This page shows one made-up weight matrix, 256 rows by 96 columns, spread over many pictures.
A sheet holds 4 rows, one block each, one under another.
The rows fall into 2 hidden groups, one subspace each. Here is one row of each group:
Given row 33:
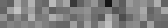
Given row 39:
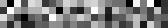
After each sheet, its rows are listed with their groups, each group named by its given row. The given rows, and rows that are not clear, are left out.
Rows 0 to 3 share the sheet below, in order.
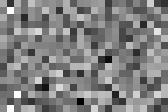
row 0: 39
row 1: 33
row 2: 33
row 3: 33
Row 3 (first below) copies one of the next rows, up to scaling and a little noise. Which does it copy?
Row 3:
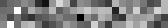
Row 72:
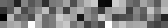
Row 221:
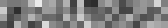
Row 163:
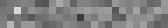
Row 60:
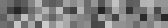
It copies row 163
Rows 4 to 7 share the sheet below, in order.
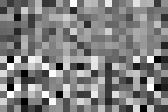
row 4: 39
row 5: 39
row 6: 39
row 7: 39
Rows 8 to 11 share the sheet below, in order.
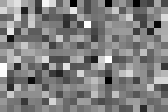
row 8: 39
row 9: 39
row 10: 33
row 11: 39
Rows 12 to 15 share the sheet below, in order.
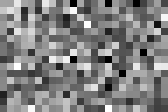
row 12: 39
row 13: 33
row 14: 33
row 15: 33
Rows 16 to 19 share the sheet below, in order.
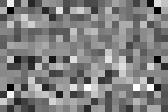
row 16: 39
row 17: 33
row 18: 33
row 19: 39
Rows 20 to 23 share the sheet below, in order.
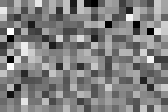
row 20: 33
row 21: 39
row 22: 39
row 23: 39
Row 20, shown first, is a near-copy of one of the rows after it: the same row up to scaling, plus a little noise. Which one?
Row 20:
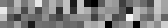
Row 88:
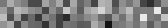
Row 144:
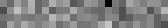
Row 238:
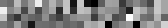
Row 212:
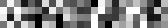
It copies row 238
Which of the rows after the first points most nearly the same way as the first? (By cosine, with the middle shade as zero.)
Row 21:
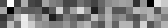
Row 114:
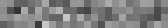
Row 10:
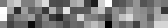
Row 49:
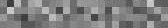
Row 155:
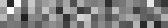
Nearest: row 114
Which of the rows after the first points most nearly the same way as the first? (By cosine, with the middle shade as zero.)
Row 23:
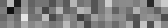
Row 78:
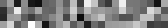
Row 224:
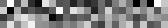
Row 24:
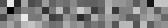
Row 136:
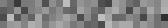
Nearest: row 24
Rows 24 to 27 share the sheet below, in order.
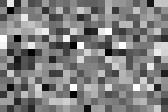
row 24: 39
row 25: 33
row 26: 33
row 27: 39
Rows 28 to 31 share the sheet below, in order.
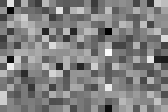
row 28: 39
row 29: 33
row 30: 39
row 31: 33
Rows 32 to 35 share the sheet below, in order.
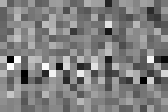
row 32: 33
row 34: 39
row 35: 39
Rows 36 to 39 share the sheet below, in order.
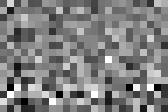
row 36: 39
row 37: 33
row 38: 33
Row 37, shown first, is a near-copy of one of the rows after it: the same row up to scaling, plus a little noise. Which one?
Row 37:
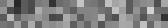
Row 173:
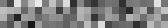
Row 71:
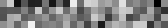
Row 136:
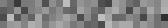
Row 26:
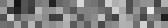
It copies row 26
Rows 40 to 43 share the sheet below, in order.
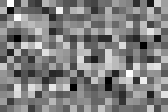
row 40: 39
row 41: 33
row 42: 33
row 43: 33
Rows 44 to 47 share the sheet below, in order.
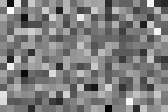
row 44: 39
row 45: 33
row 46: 39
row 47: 33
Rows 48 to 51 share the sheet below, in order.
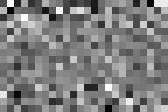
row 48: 39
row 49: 39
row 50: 33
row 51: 33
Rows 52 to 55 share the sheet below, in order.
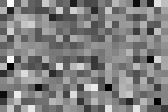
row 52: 39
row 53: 39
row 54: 39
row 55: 33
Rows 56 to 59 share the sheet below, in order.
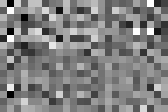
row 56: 39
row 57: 39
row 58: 39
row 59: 39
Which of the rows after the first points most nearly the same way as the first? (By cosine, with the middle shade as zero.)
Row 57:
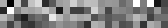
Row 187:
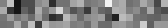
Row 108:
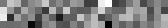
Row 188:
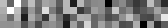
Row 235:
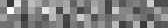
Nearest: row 235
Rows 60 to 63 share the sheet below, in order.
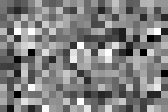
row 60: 33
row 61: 33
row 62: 39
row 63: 33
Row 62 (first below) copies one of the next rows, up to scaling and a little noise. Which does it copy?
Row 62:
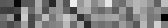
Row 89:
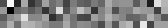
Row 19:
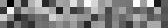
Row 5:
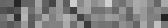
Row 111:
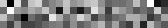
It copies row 5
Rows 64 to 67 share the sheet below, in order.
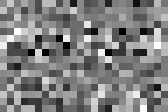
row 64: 39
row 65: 33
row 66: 33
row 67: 33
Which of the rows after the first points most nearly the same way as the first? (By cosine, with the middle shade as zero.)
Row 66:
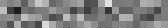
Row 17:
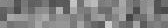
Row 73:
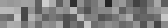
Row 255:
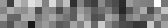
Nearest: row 255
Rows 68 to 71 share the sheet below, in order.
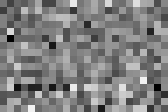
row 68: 39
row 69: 39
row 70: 33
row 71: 33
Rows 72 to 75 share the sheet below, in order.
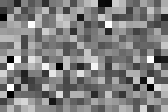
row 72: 33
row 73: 39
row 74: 39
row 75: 39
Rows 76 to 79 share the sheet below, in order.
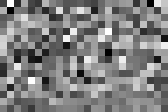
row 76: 39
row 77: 33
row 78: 33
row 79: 39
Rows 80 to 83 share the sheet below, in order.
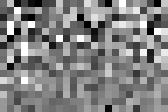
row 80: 33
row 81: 39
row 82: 39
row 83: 33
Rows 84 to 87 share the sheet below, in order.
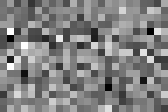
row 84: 33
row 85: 39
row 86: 39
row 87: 33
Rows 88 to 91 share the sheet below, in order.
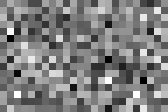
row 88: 33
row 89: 39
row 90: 33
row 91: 33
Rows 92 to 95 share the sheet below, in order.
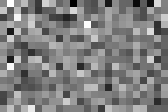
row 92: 39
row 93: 39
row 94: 39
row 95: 33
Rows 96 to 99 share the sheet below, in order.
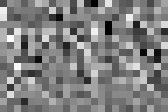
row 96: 33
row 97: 39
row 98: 33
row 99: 39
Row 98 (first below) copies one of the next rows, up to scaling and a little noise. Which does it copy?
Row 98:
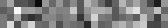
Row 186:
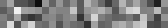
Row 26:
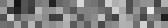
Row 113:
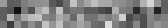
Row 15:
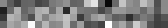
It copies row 186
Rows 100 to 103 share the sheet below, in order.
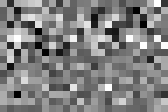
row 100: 33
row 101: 33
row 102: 39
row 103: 33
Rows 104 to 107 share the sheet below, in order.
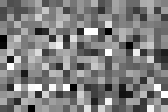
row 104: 33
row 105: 33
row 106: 39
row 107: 33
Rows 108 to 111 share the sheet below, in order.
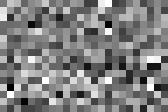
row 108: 33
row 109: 33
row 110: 33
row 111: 39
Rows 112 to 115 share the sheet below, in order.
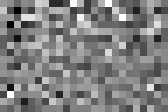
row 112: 33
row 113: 33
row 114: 33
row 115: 39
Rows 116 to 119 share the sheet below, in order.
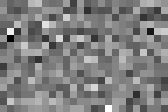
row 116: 33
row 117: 39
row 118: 33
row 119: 33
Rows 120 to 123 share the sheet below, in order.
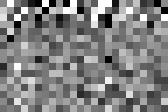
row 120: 33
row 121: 39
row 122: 33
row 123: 33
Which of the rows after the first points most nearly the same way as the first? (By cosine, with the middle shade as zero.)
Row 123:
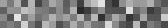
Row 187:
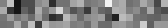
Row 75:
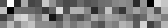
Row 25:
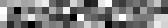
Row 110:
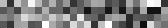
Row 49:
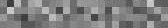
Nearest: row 110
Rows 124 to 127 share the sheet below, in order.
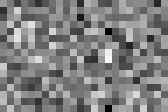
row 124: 33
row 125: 33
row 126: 33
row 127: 33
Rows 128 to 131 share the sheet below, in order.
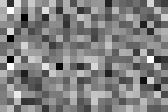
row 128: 39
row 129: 39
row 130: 39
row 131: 33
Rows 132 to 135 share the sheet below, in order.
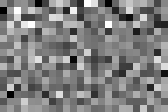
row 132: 33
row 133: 39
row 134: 33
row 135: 39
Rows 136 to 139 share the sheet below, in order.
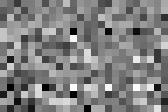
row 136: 33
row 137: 39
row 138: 39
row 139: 39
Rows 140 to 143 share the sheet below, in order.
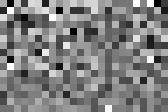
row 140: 39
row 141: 33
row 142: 39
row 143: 33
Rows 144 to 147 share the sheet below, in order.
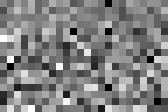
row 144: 33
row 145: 39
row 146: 39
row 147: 33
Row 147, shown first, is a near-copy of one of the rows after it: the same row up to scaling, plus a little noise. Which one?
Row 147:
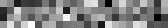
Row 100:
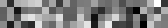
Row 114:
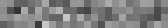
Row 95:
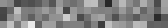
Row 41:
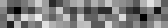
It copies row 95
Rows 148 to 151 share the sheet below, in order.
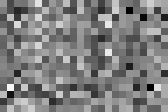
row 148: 33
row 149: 33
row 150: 33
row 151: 39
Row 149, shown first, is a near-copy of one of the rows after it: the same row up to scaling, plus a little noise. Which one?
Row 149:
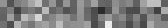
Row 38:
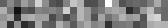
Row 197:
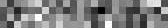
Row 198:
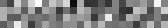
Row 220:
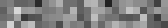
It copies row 197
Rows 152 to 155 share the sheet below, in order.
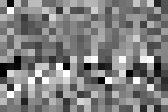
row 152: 39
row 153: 33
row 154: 33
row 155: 39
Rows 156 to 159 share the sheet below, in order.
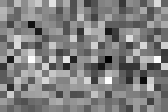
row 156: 33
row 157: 33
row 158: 33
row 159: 39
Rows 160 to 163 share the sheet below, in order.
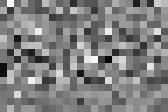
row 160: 39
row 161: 33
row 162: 33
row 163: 33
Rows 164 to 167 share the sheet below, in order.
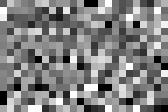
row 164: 33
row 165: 33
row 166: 33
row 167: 33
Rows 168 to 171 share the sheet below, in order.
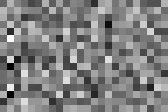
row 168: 33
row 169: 39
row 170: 39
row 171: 39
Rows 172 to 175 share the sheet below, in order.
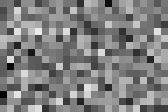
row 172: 33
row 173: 33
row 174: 39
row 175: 33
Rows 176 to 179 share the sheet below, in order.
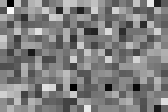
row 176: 39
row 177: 33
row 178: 39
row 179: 39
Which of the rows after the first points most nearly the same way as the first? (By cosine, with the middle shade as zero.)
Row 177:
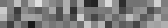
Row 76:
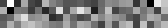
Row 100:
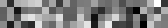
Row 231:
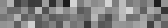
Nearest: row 100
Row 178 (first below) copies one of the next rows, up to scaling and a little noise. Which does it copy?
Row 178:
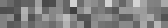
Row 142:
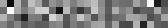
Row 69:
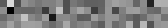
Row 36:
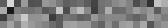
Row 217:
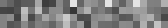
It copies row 217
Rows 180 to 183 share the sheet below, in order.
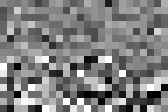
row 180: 33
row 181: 39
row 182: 33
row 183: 33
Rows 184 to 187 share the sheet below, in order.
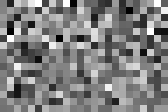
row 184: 33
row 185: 39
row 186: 33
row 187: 33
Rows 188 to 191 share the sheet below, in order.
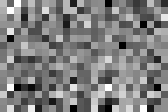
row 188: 39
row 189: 39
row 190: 33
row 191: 33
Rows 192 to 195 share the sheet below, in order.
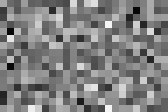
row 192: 33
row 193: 39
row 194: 39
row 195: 33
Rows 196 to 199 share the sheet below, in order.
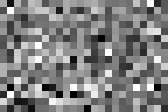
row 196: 39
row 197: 33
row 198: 33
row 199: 39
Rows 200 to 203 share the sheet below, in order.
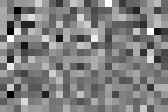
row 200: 33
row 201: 39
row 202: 39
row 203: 39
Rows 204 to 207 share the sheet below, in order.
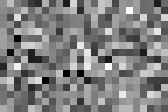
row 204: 33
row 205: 33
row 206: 33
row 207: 33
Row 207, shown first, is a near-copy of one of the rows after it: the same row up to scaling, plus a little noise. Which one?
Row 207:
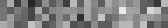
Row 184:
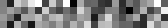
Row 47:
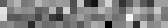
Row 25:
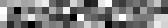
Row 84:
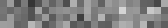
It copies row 84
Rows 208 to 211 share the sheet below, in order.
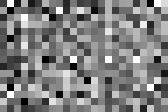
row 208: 39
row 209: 39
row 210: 39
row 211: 39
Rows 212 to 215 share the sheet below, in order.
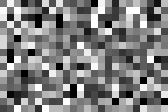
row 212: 33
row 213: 33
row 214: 39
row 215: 33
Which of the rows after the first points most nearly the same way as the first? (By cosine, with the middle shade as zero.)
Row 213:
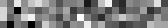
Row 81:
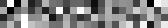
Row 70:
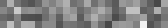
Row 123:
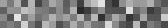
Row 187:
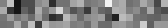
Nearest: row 123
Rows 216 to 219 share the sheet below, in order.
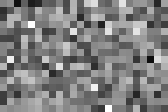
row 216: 33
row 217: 39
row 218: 39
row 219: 33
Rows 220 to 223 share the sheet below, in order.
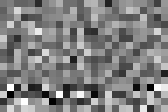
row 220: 33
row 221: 33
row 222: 33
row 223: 39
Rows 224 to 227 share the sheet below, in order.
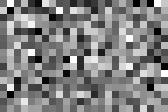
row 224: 39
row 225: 33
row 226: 33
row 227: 39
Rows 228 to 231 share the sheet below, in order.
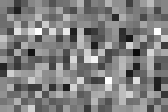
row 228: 33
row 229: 33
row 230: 33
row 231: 33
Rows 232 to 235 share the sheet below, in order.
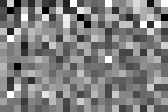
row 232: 39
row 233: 39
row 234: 33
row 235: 39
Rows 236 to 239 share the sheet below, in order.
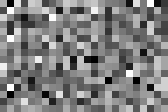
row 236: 39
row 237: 39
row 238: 33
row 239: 39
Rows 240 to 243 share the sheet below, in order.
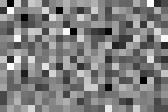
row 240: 39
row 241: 33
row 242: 39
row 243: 33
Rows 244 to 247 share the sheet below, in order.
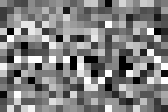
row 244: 33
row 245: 39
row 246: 33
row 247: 33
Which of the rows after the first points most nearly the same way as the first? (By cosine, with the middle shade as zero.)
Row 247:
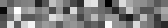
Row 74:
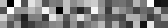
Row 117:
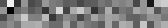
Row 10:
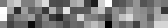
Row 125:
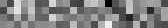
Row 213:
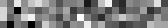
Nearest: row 125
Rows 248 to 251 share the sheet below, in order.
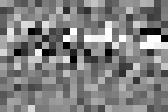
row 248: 33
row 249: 33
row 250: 33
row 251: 33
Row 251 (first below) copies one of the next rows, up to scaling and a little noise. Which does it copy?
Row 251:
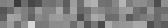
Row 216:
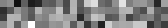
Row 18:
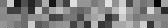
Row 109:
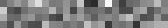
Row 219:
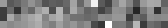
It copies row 216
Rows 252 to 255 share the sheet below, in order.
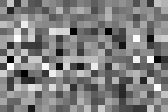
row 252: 39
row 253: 33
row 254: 39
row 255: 33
